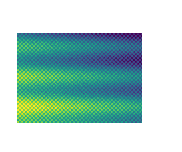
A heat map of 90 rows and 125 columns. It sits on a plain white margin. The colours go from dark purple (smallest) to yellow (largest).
The ninth with the lowest average is the top right. Horizontal stripes repeat 3 times down the table. The histogram is bell-shaped. The field climbs toward the bottom left. The ninth with the highest average is the bottom left.
